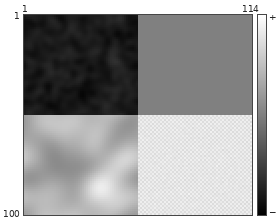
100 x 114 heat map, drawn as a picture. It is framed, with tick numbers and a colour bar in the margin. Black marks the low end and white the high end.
It is made of 2 by 2 panels. Panel 1,1: very low, blotchy, faint in contrast. Panel 1,2: middling, flat. Panel 2,1: high, smooth. Panel 2,2: very high, checkered, faint in contrast.
